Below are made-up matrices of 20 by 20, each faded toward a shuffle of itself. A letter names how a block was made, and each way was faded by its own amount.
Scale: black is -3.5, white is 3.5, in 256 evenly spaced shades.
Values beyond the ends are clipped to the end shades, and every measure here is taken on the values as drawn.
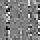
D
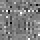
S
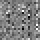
D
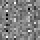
D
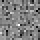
S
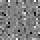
S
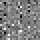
D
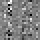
D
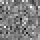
S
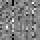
D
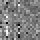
D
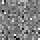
S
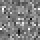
S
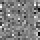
D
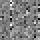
D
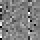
D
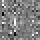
D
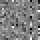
D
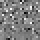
S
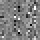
D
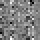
D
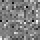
S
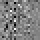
D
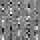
D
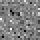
S
